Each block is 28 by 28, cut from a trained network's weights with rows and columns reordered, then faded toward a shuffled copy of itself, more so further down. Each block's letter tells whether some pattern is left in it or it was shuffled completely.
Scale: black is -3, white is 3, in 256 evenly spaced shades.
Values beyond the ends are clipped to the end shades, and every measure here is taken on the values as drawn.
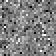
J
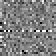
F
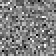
J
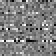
F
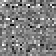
F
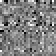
F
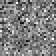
J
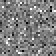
J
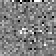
F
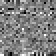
F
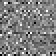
F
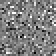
J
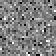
J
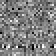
F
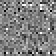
F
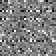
F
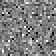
J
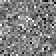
J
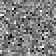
J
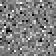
J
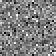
J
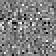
F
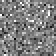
J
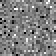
J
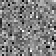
J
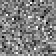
J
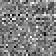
F
